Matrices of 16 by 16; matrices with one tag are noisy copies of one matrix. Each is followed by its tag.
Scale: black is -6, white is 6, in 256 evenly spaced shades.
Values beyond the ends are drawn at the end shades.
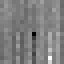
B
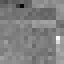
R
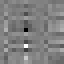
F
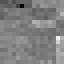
R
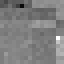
R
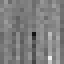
B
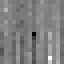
B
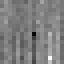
B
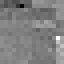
R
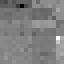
R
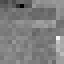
R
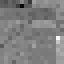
R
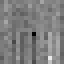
B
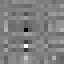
F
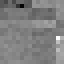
R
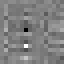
F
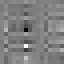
F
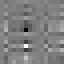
F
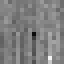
B
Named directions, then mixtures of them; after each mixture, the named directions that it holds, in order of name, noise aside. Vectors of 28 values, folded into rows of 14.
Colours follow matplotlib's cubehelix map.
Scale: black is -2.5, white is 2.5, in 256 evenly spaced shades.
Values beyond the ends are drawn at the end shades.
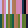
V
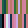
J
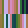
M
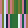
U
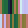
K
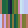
K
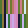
U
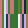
U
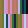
M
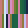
M, U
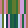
K, U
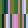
J, V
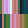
K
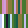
J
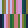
J, V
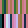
J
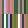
J, U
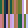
U, V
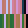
V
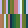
K, V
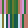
K, U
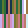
V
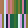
U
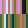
M, V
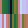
K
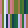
M, U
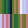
K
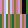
M, V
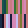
J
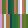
K, V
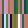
J, U
